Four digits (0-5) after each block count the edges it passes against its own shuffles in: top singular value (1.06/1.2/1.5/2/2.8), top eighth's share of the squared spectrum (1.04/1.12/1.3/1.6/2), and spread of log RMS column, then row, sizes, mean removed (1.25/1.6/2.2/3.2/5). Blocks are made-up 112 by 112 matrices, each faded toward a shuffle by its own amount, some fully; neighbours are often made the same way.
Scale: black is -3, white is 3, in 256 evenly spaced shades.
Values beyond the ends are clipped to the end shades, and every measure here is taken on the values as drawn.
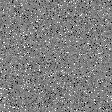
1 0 0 0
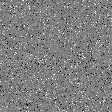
0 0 0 0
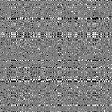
5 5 3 4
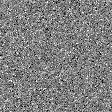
0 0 0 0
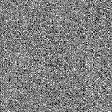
4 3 1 1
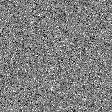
1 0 0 0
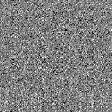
4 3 2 2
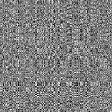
5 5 4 3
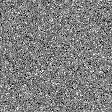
2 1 0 0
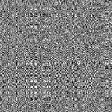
5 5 3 3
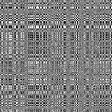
5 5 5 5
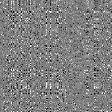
5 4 3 2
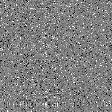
4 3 2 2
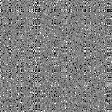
5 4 3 3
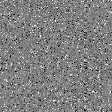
3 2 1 0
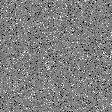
2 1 0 0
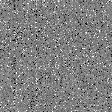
3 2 1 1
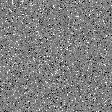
2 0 0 0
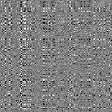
5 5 4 3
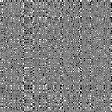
5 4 4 3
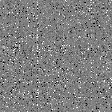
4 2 1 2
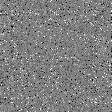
3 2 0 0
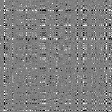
5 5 4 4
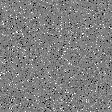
3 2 0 0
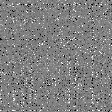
4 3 2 2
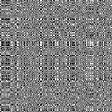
5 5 4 4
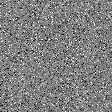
0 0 0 0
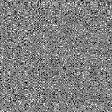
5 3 2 2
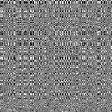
5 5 4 4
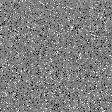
3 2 1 1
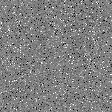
3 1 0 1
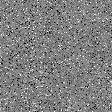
3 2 0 0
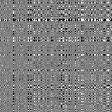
5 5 4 4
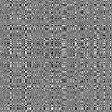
5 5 4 4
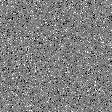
2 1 0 0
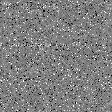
3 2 1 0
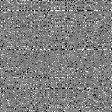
4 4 1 3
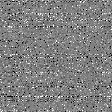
4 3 1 3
